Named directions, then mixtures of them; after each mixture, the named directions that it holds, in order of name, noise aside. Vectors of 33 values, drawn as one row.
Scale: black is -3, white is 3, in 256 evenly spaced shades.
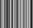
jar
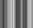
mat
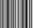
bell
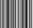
bell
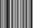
bell, jar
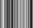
jar, mat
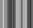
mat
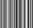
bell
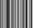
bell, jar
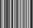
jar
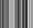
bell, mat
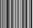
bell, jar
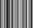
bell, jar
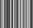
jar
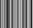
bell, jar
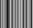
bell, jar
